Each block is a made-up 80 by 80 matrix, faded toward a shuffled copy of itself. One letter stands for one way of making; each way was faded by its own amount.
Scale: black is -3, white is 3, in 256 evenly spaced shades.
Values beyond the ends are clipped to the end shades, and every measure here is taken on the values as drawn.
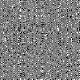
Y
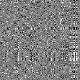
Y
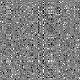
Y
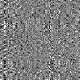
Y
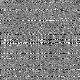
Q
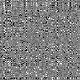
Y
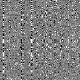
Y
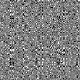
Y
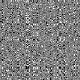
Y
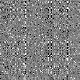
Y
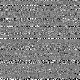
Q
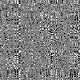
Y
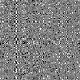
Y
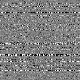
Q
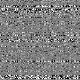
Q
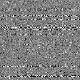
Q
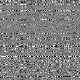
Q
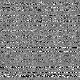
Q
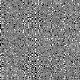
Y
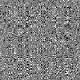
Y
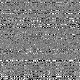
Q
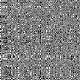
Y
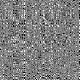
Y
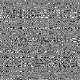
Q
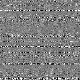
Q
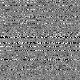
Q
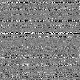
Q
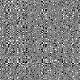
Y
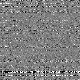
Q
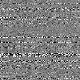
Q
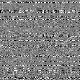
Q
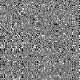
Y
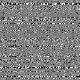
Q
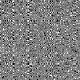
Y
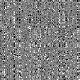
Y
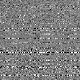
Q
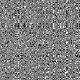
Y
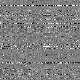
Q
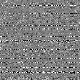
Q
